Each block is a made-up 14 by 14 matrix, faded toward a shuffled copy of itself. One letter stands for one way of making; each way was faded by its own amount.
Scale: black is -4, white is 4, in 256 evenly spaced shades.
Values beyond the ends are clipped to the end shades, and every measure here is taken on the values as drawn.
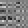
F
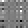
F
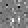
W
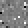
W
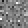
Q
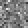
Q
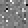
W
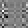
F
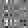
F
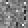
Q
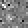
W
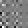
F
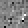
W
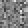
Q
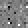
W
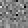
W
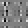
F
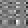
F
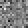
Q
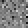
W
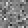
Q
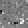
W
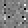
W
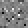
W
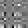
F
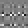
F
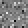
W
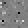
W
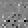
W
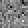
Q
